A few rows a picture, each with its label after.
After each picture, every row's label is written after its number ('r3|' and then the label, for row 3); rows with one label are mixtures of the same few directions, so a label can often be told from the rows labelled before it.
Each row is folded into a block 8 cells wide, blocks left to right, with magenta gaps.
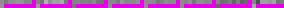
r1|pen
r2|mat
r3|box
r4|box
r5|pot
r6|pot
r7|box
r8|pen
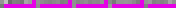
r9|pen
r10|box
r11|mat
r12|pen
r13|pen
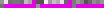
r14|pen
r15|mat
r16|pot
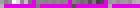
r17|pot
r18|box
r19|box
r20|box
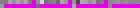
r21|mat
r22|pen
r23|pen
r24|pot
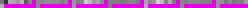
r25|pen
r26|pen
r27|pot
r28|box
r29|pot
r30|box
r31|mat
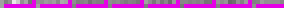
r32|pot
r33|box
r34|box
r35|box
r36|mat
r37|box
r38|pot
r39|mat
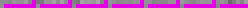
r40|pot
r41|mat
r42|mat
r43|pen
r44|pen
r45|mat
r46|pot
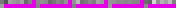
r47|pen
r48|pot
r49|pen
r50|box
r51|mat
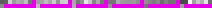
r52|mat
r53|box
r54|pot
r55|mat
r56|box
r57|mat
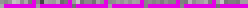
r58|pot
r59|pen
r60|pen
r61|box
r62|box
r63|mat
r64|pen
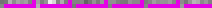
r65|mat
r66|pot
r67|pot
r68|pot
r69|mat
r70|pot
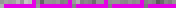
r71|box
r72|pen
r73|pen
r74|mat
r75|pot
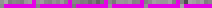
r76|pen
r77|pen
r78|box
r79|pen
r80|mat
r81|pen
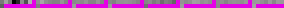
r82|pot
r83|pen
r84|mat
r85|pen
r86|box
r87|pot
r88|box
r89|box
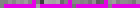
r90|mat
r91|pen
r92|box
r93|mat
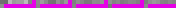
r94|mat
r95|pot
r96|pot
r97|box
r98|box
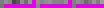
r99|pot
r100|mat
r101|pot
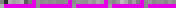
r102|pen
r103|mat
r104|box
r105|pot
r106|pen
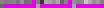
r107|box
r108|pen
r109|pot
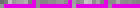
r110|mat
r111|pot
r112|pot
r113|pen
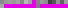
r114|box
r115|pot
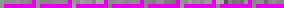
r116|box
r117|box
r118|box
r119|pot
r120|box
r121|box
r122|mat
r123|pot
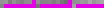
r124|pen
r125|box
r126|box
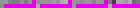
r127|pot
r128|box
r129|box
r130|pen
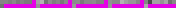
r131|box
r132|mat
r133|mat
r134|pot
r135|pen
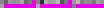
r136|pen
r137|pen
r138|pen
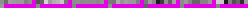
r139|pen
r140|mat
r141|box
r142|mat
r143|pot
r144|pot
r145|mat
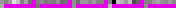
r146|pot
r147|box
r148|pen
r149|pen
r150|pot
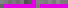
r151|box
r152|box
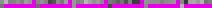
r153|pen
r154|pot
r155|pot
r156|box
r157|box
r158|pen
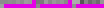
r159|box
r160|mat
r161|mat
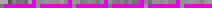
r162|mat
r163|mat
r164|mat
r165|box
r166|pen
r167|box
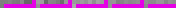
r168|box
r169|mat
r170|box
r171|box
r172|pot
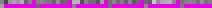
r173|pen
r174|box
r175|mat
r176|box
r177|mat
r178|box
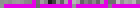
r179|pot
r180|pot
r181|mat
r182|mat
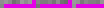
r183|pot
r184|box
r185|mat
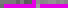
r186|box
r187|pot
